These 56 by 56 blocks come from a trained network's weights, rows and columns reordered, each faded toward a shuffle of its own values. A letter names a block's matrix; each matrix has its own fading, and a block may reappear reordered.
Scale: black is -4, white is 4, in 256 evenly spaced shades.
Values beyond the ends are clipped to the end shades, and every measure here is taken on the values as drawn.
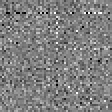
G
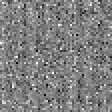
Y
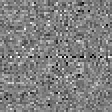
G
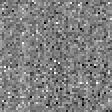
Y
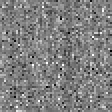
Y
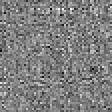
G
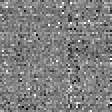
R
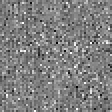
Y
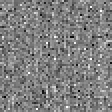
Y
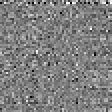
G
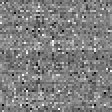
R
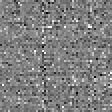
R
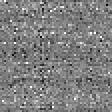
R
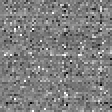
R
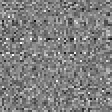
G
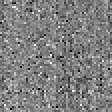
Y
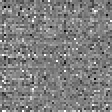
R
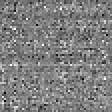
R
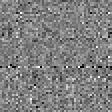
G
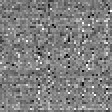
R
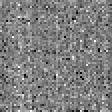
Y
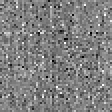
Y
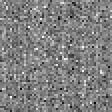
Y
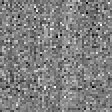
Y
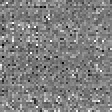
R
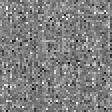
Y
